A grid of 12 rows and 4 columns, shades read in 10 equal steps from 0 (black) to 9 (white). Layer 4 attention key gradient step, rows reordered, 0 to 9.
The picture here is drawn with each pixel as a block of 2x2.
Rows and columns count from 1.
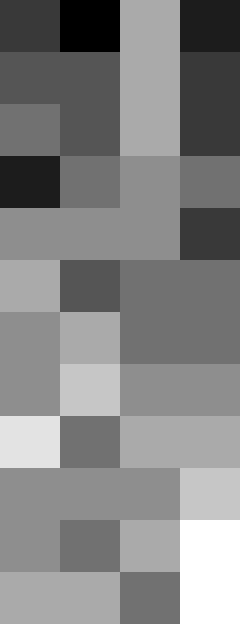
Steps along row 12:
same down up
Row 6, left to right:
6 3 4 4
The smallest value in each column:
1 0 4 1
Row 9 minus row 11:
3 0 0 -3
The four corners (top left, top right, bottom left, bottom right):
2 1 6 9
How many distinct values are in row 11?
4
